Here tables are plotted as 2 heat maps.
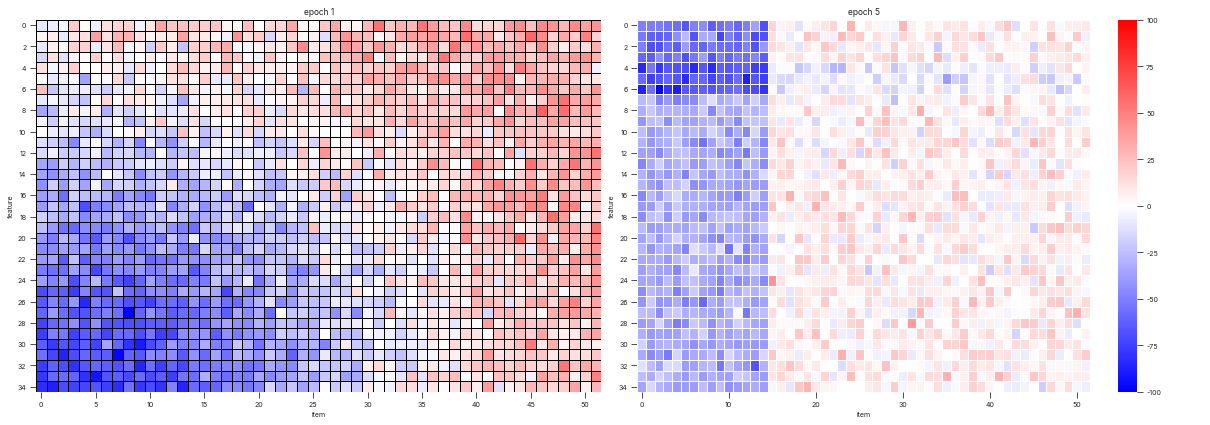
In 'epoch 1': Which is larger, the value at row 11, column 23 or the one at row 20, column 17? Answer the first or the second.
the first
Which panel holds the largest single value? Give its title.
epoch 1
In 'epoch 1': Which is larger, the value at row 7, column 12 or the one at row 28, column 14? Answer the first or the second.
the first
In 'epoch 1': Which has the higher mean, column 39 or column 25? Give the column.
39
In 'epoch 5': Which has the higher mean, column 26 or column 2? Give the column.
26
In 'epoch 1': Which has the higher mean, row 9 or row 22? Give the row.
9
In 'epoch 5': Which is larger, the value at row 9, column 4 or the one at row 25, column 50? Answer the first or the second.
the second
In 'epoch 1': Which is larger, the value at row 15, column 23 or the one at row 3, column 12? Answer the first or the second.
the second
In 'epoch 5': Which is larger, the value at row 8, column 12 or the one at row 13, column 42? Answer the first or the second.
the second
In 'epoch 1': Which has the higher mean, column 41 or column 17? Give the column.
41
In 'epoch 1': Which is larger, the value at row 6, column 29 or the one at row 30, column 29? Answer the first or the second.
the first
